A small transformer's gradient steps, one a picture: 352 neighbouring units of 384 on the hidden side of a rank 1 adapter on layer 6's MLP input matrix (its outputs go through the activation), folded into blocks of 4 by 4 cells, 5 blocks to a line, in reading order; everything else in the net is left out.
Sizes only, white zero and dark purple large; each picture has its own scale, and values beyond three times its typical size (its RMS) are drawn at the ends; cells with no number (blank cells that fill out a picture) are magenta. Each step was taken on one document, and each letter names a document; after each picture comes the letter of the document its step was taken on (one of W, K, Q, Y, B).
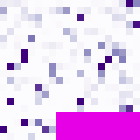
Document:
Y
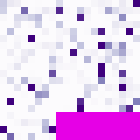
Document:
Y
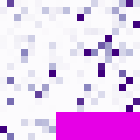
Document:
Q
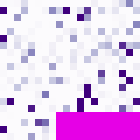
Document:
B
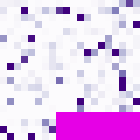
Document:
Q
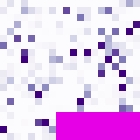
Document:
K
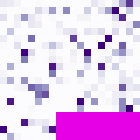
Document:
Y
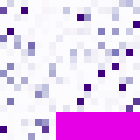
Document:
B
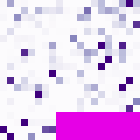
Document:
Q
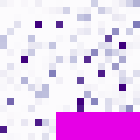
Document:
K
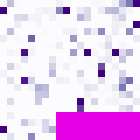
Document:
Y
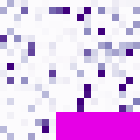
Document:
B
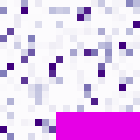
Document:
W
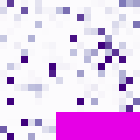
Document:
Q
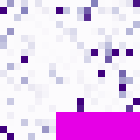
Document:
W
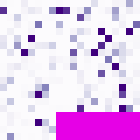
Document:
K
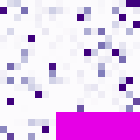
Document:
Q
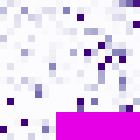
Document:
Y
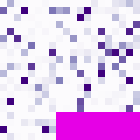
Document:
B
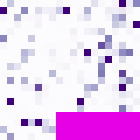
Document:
Y
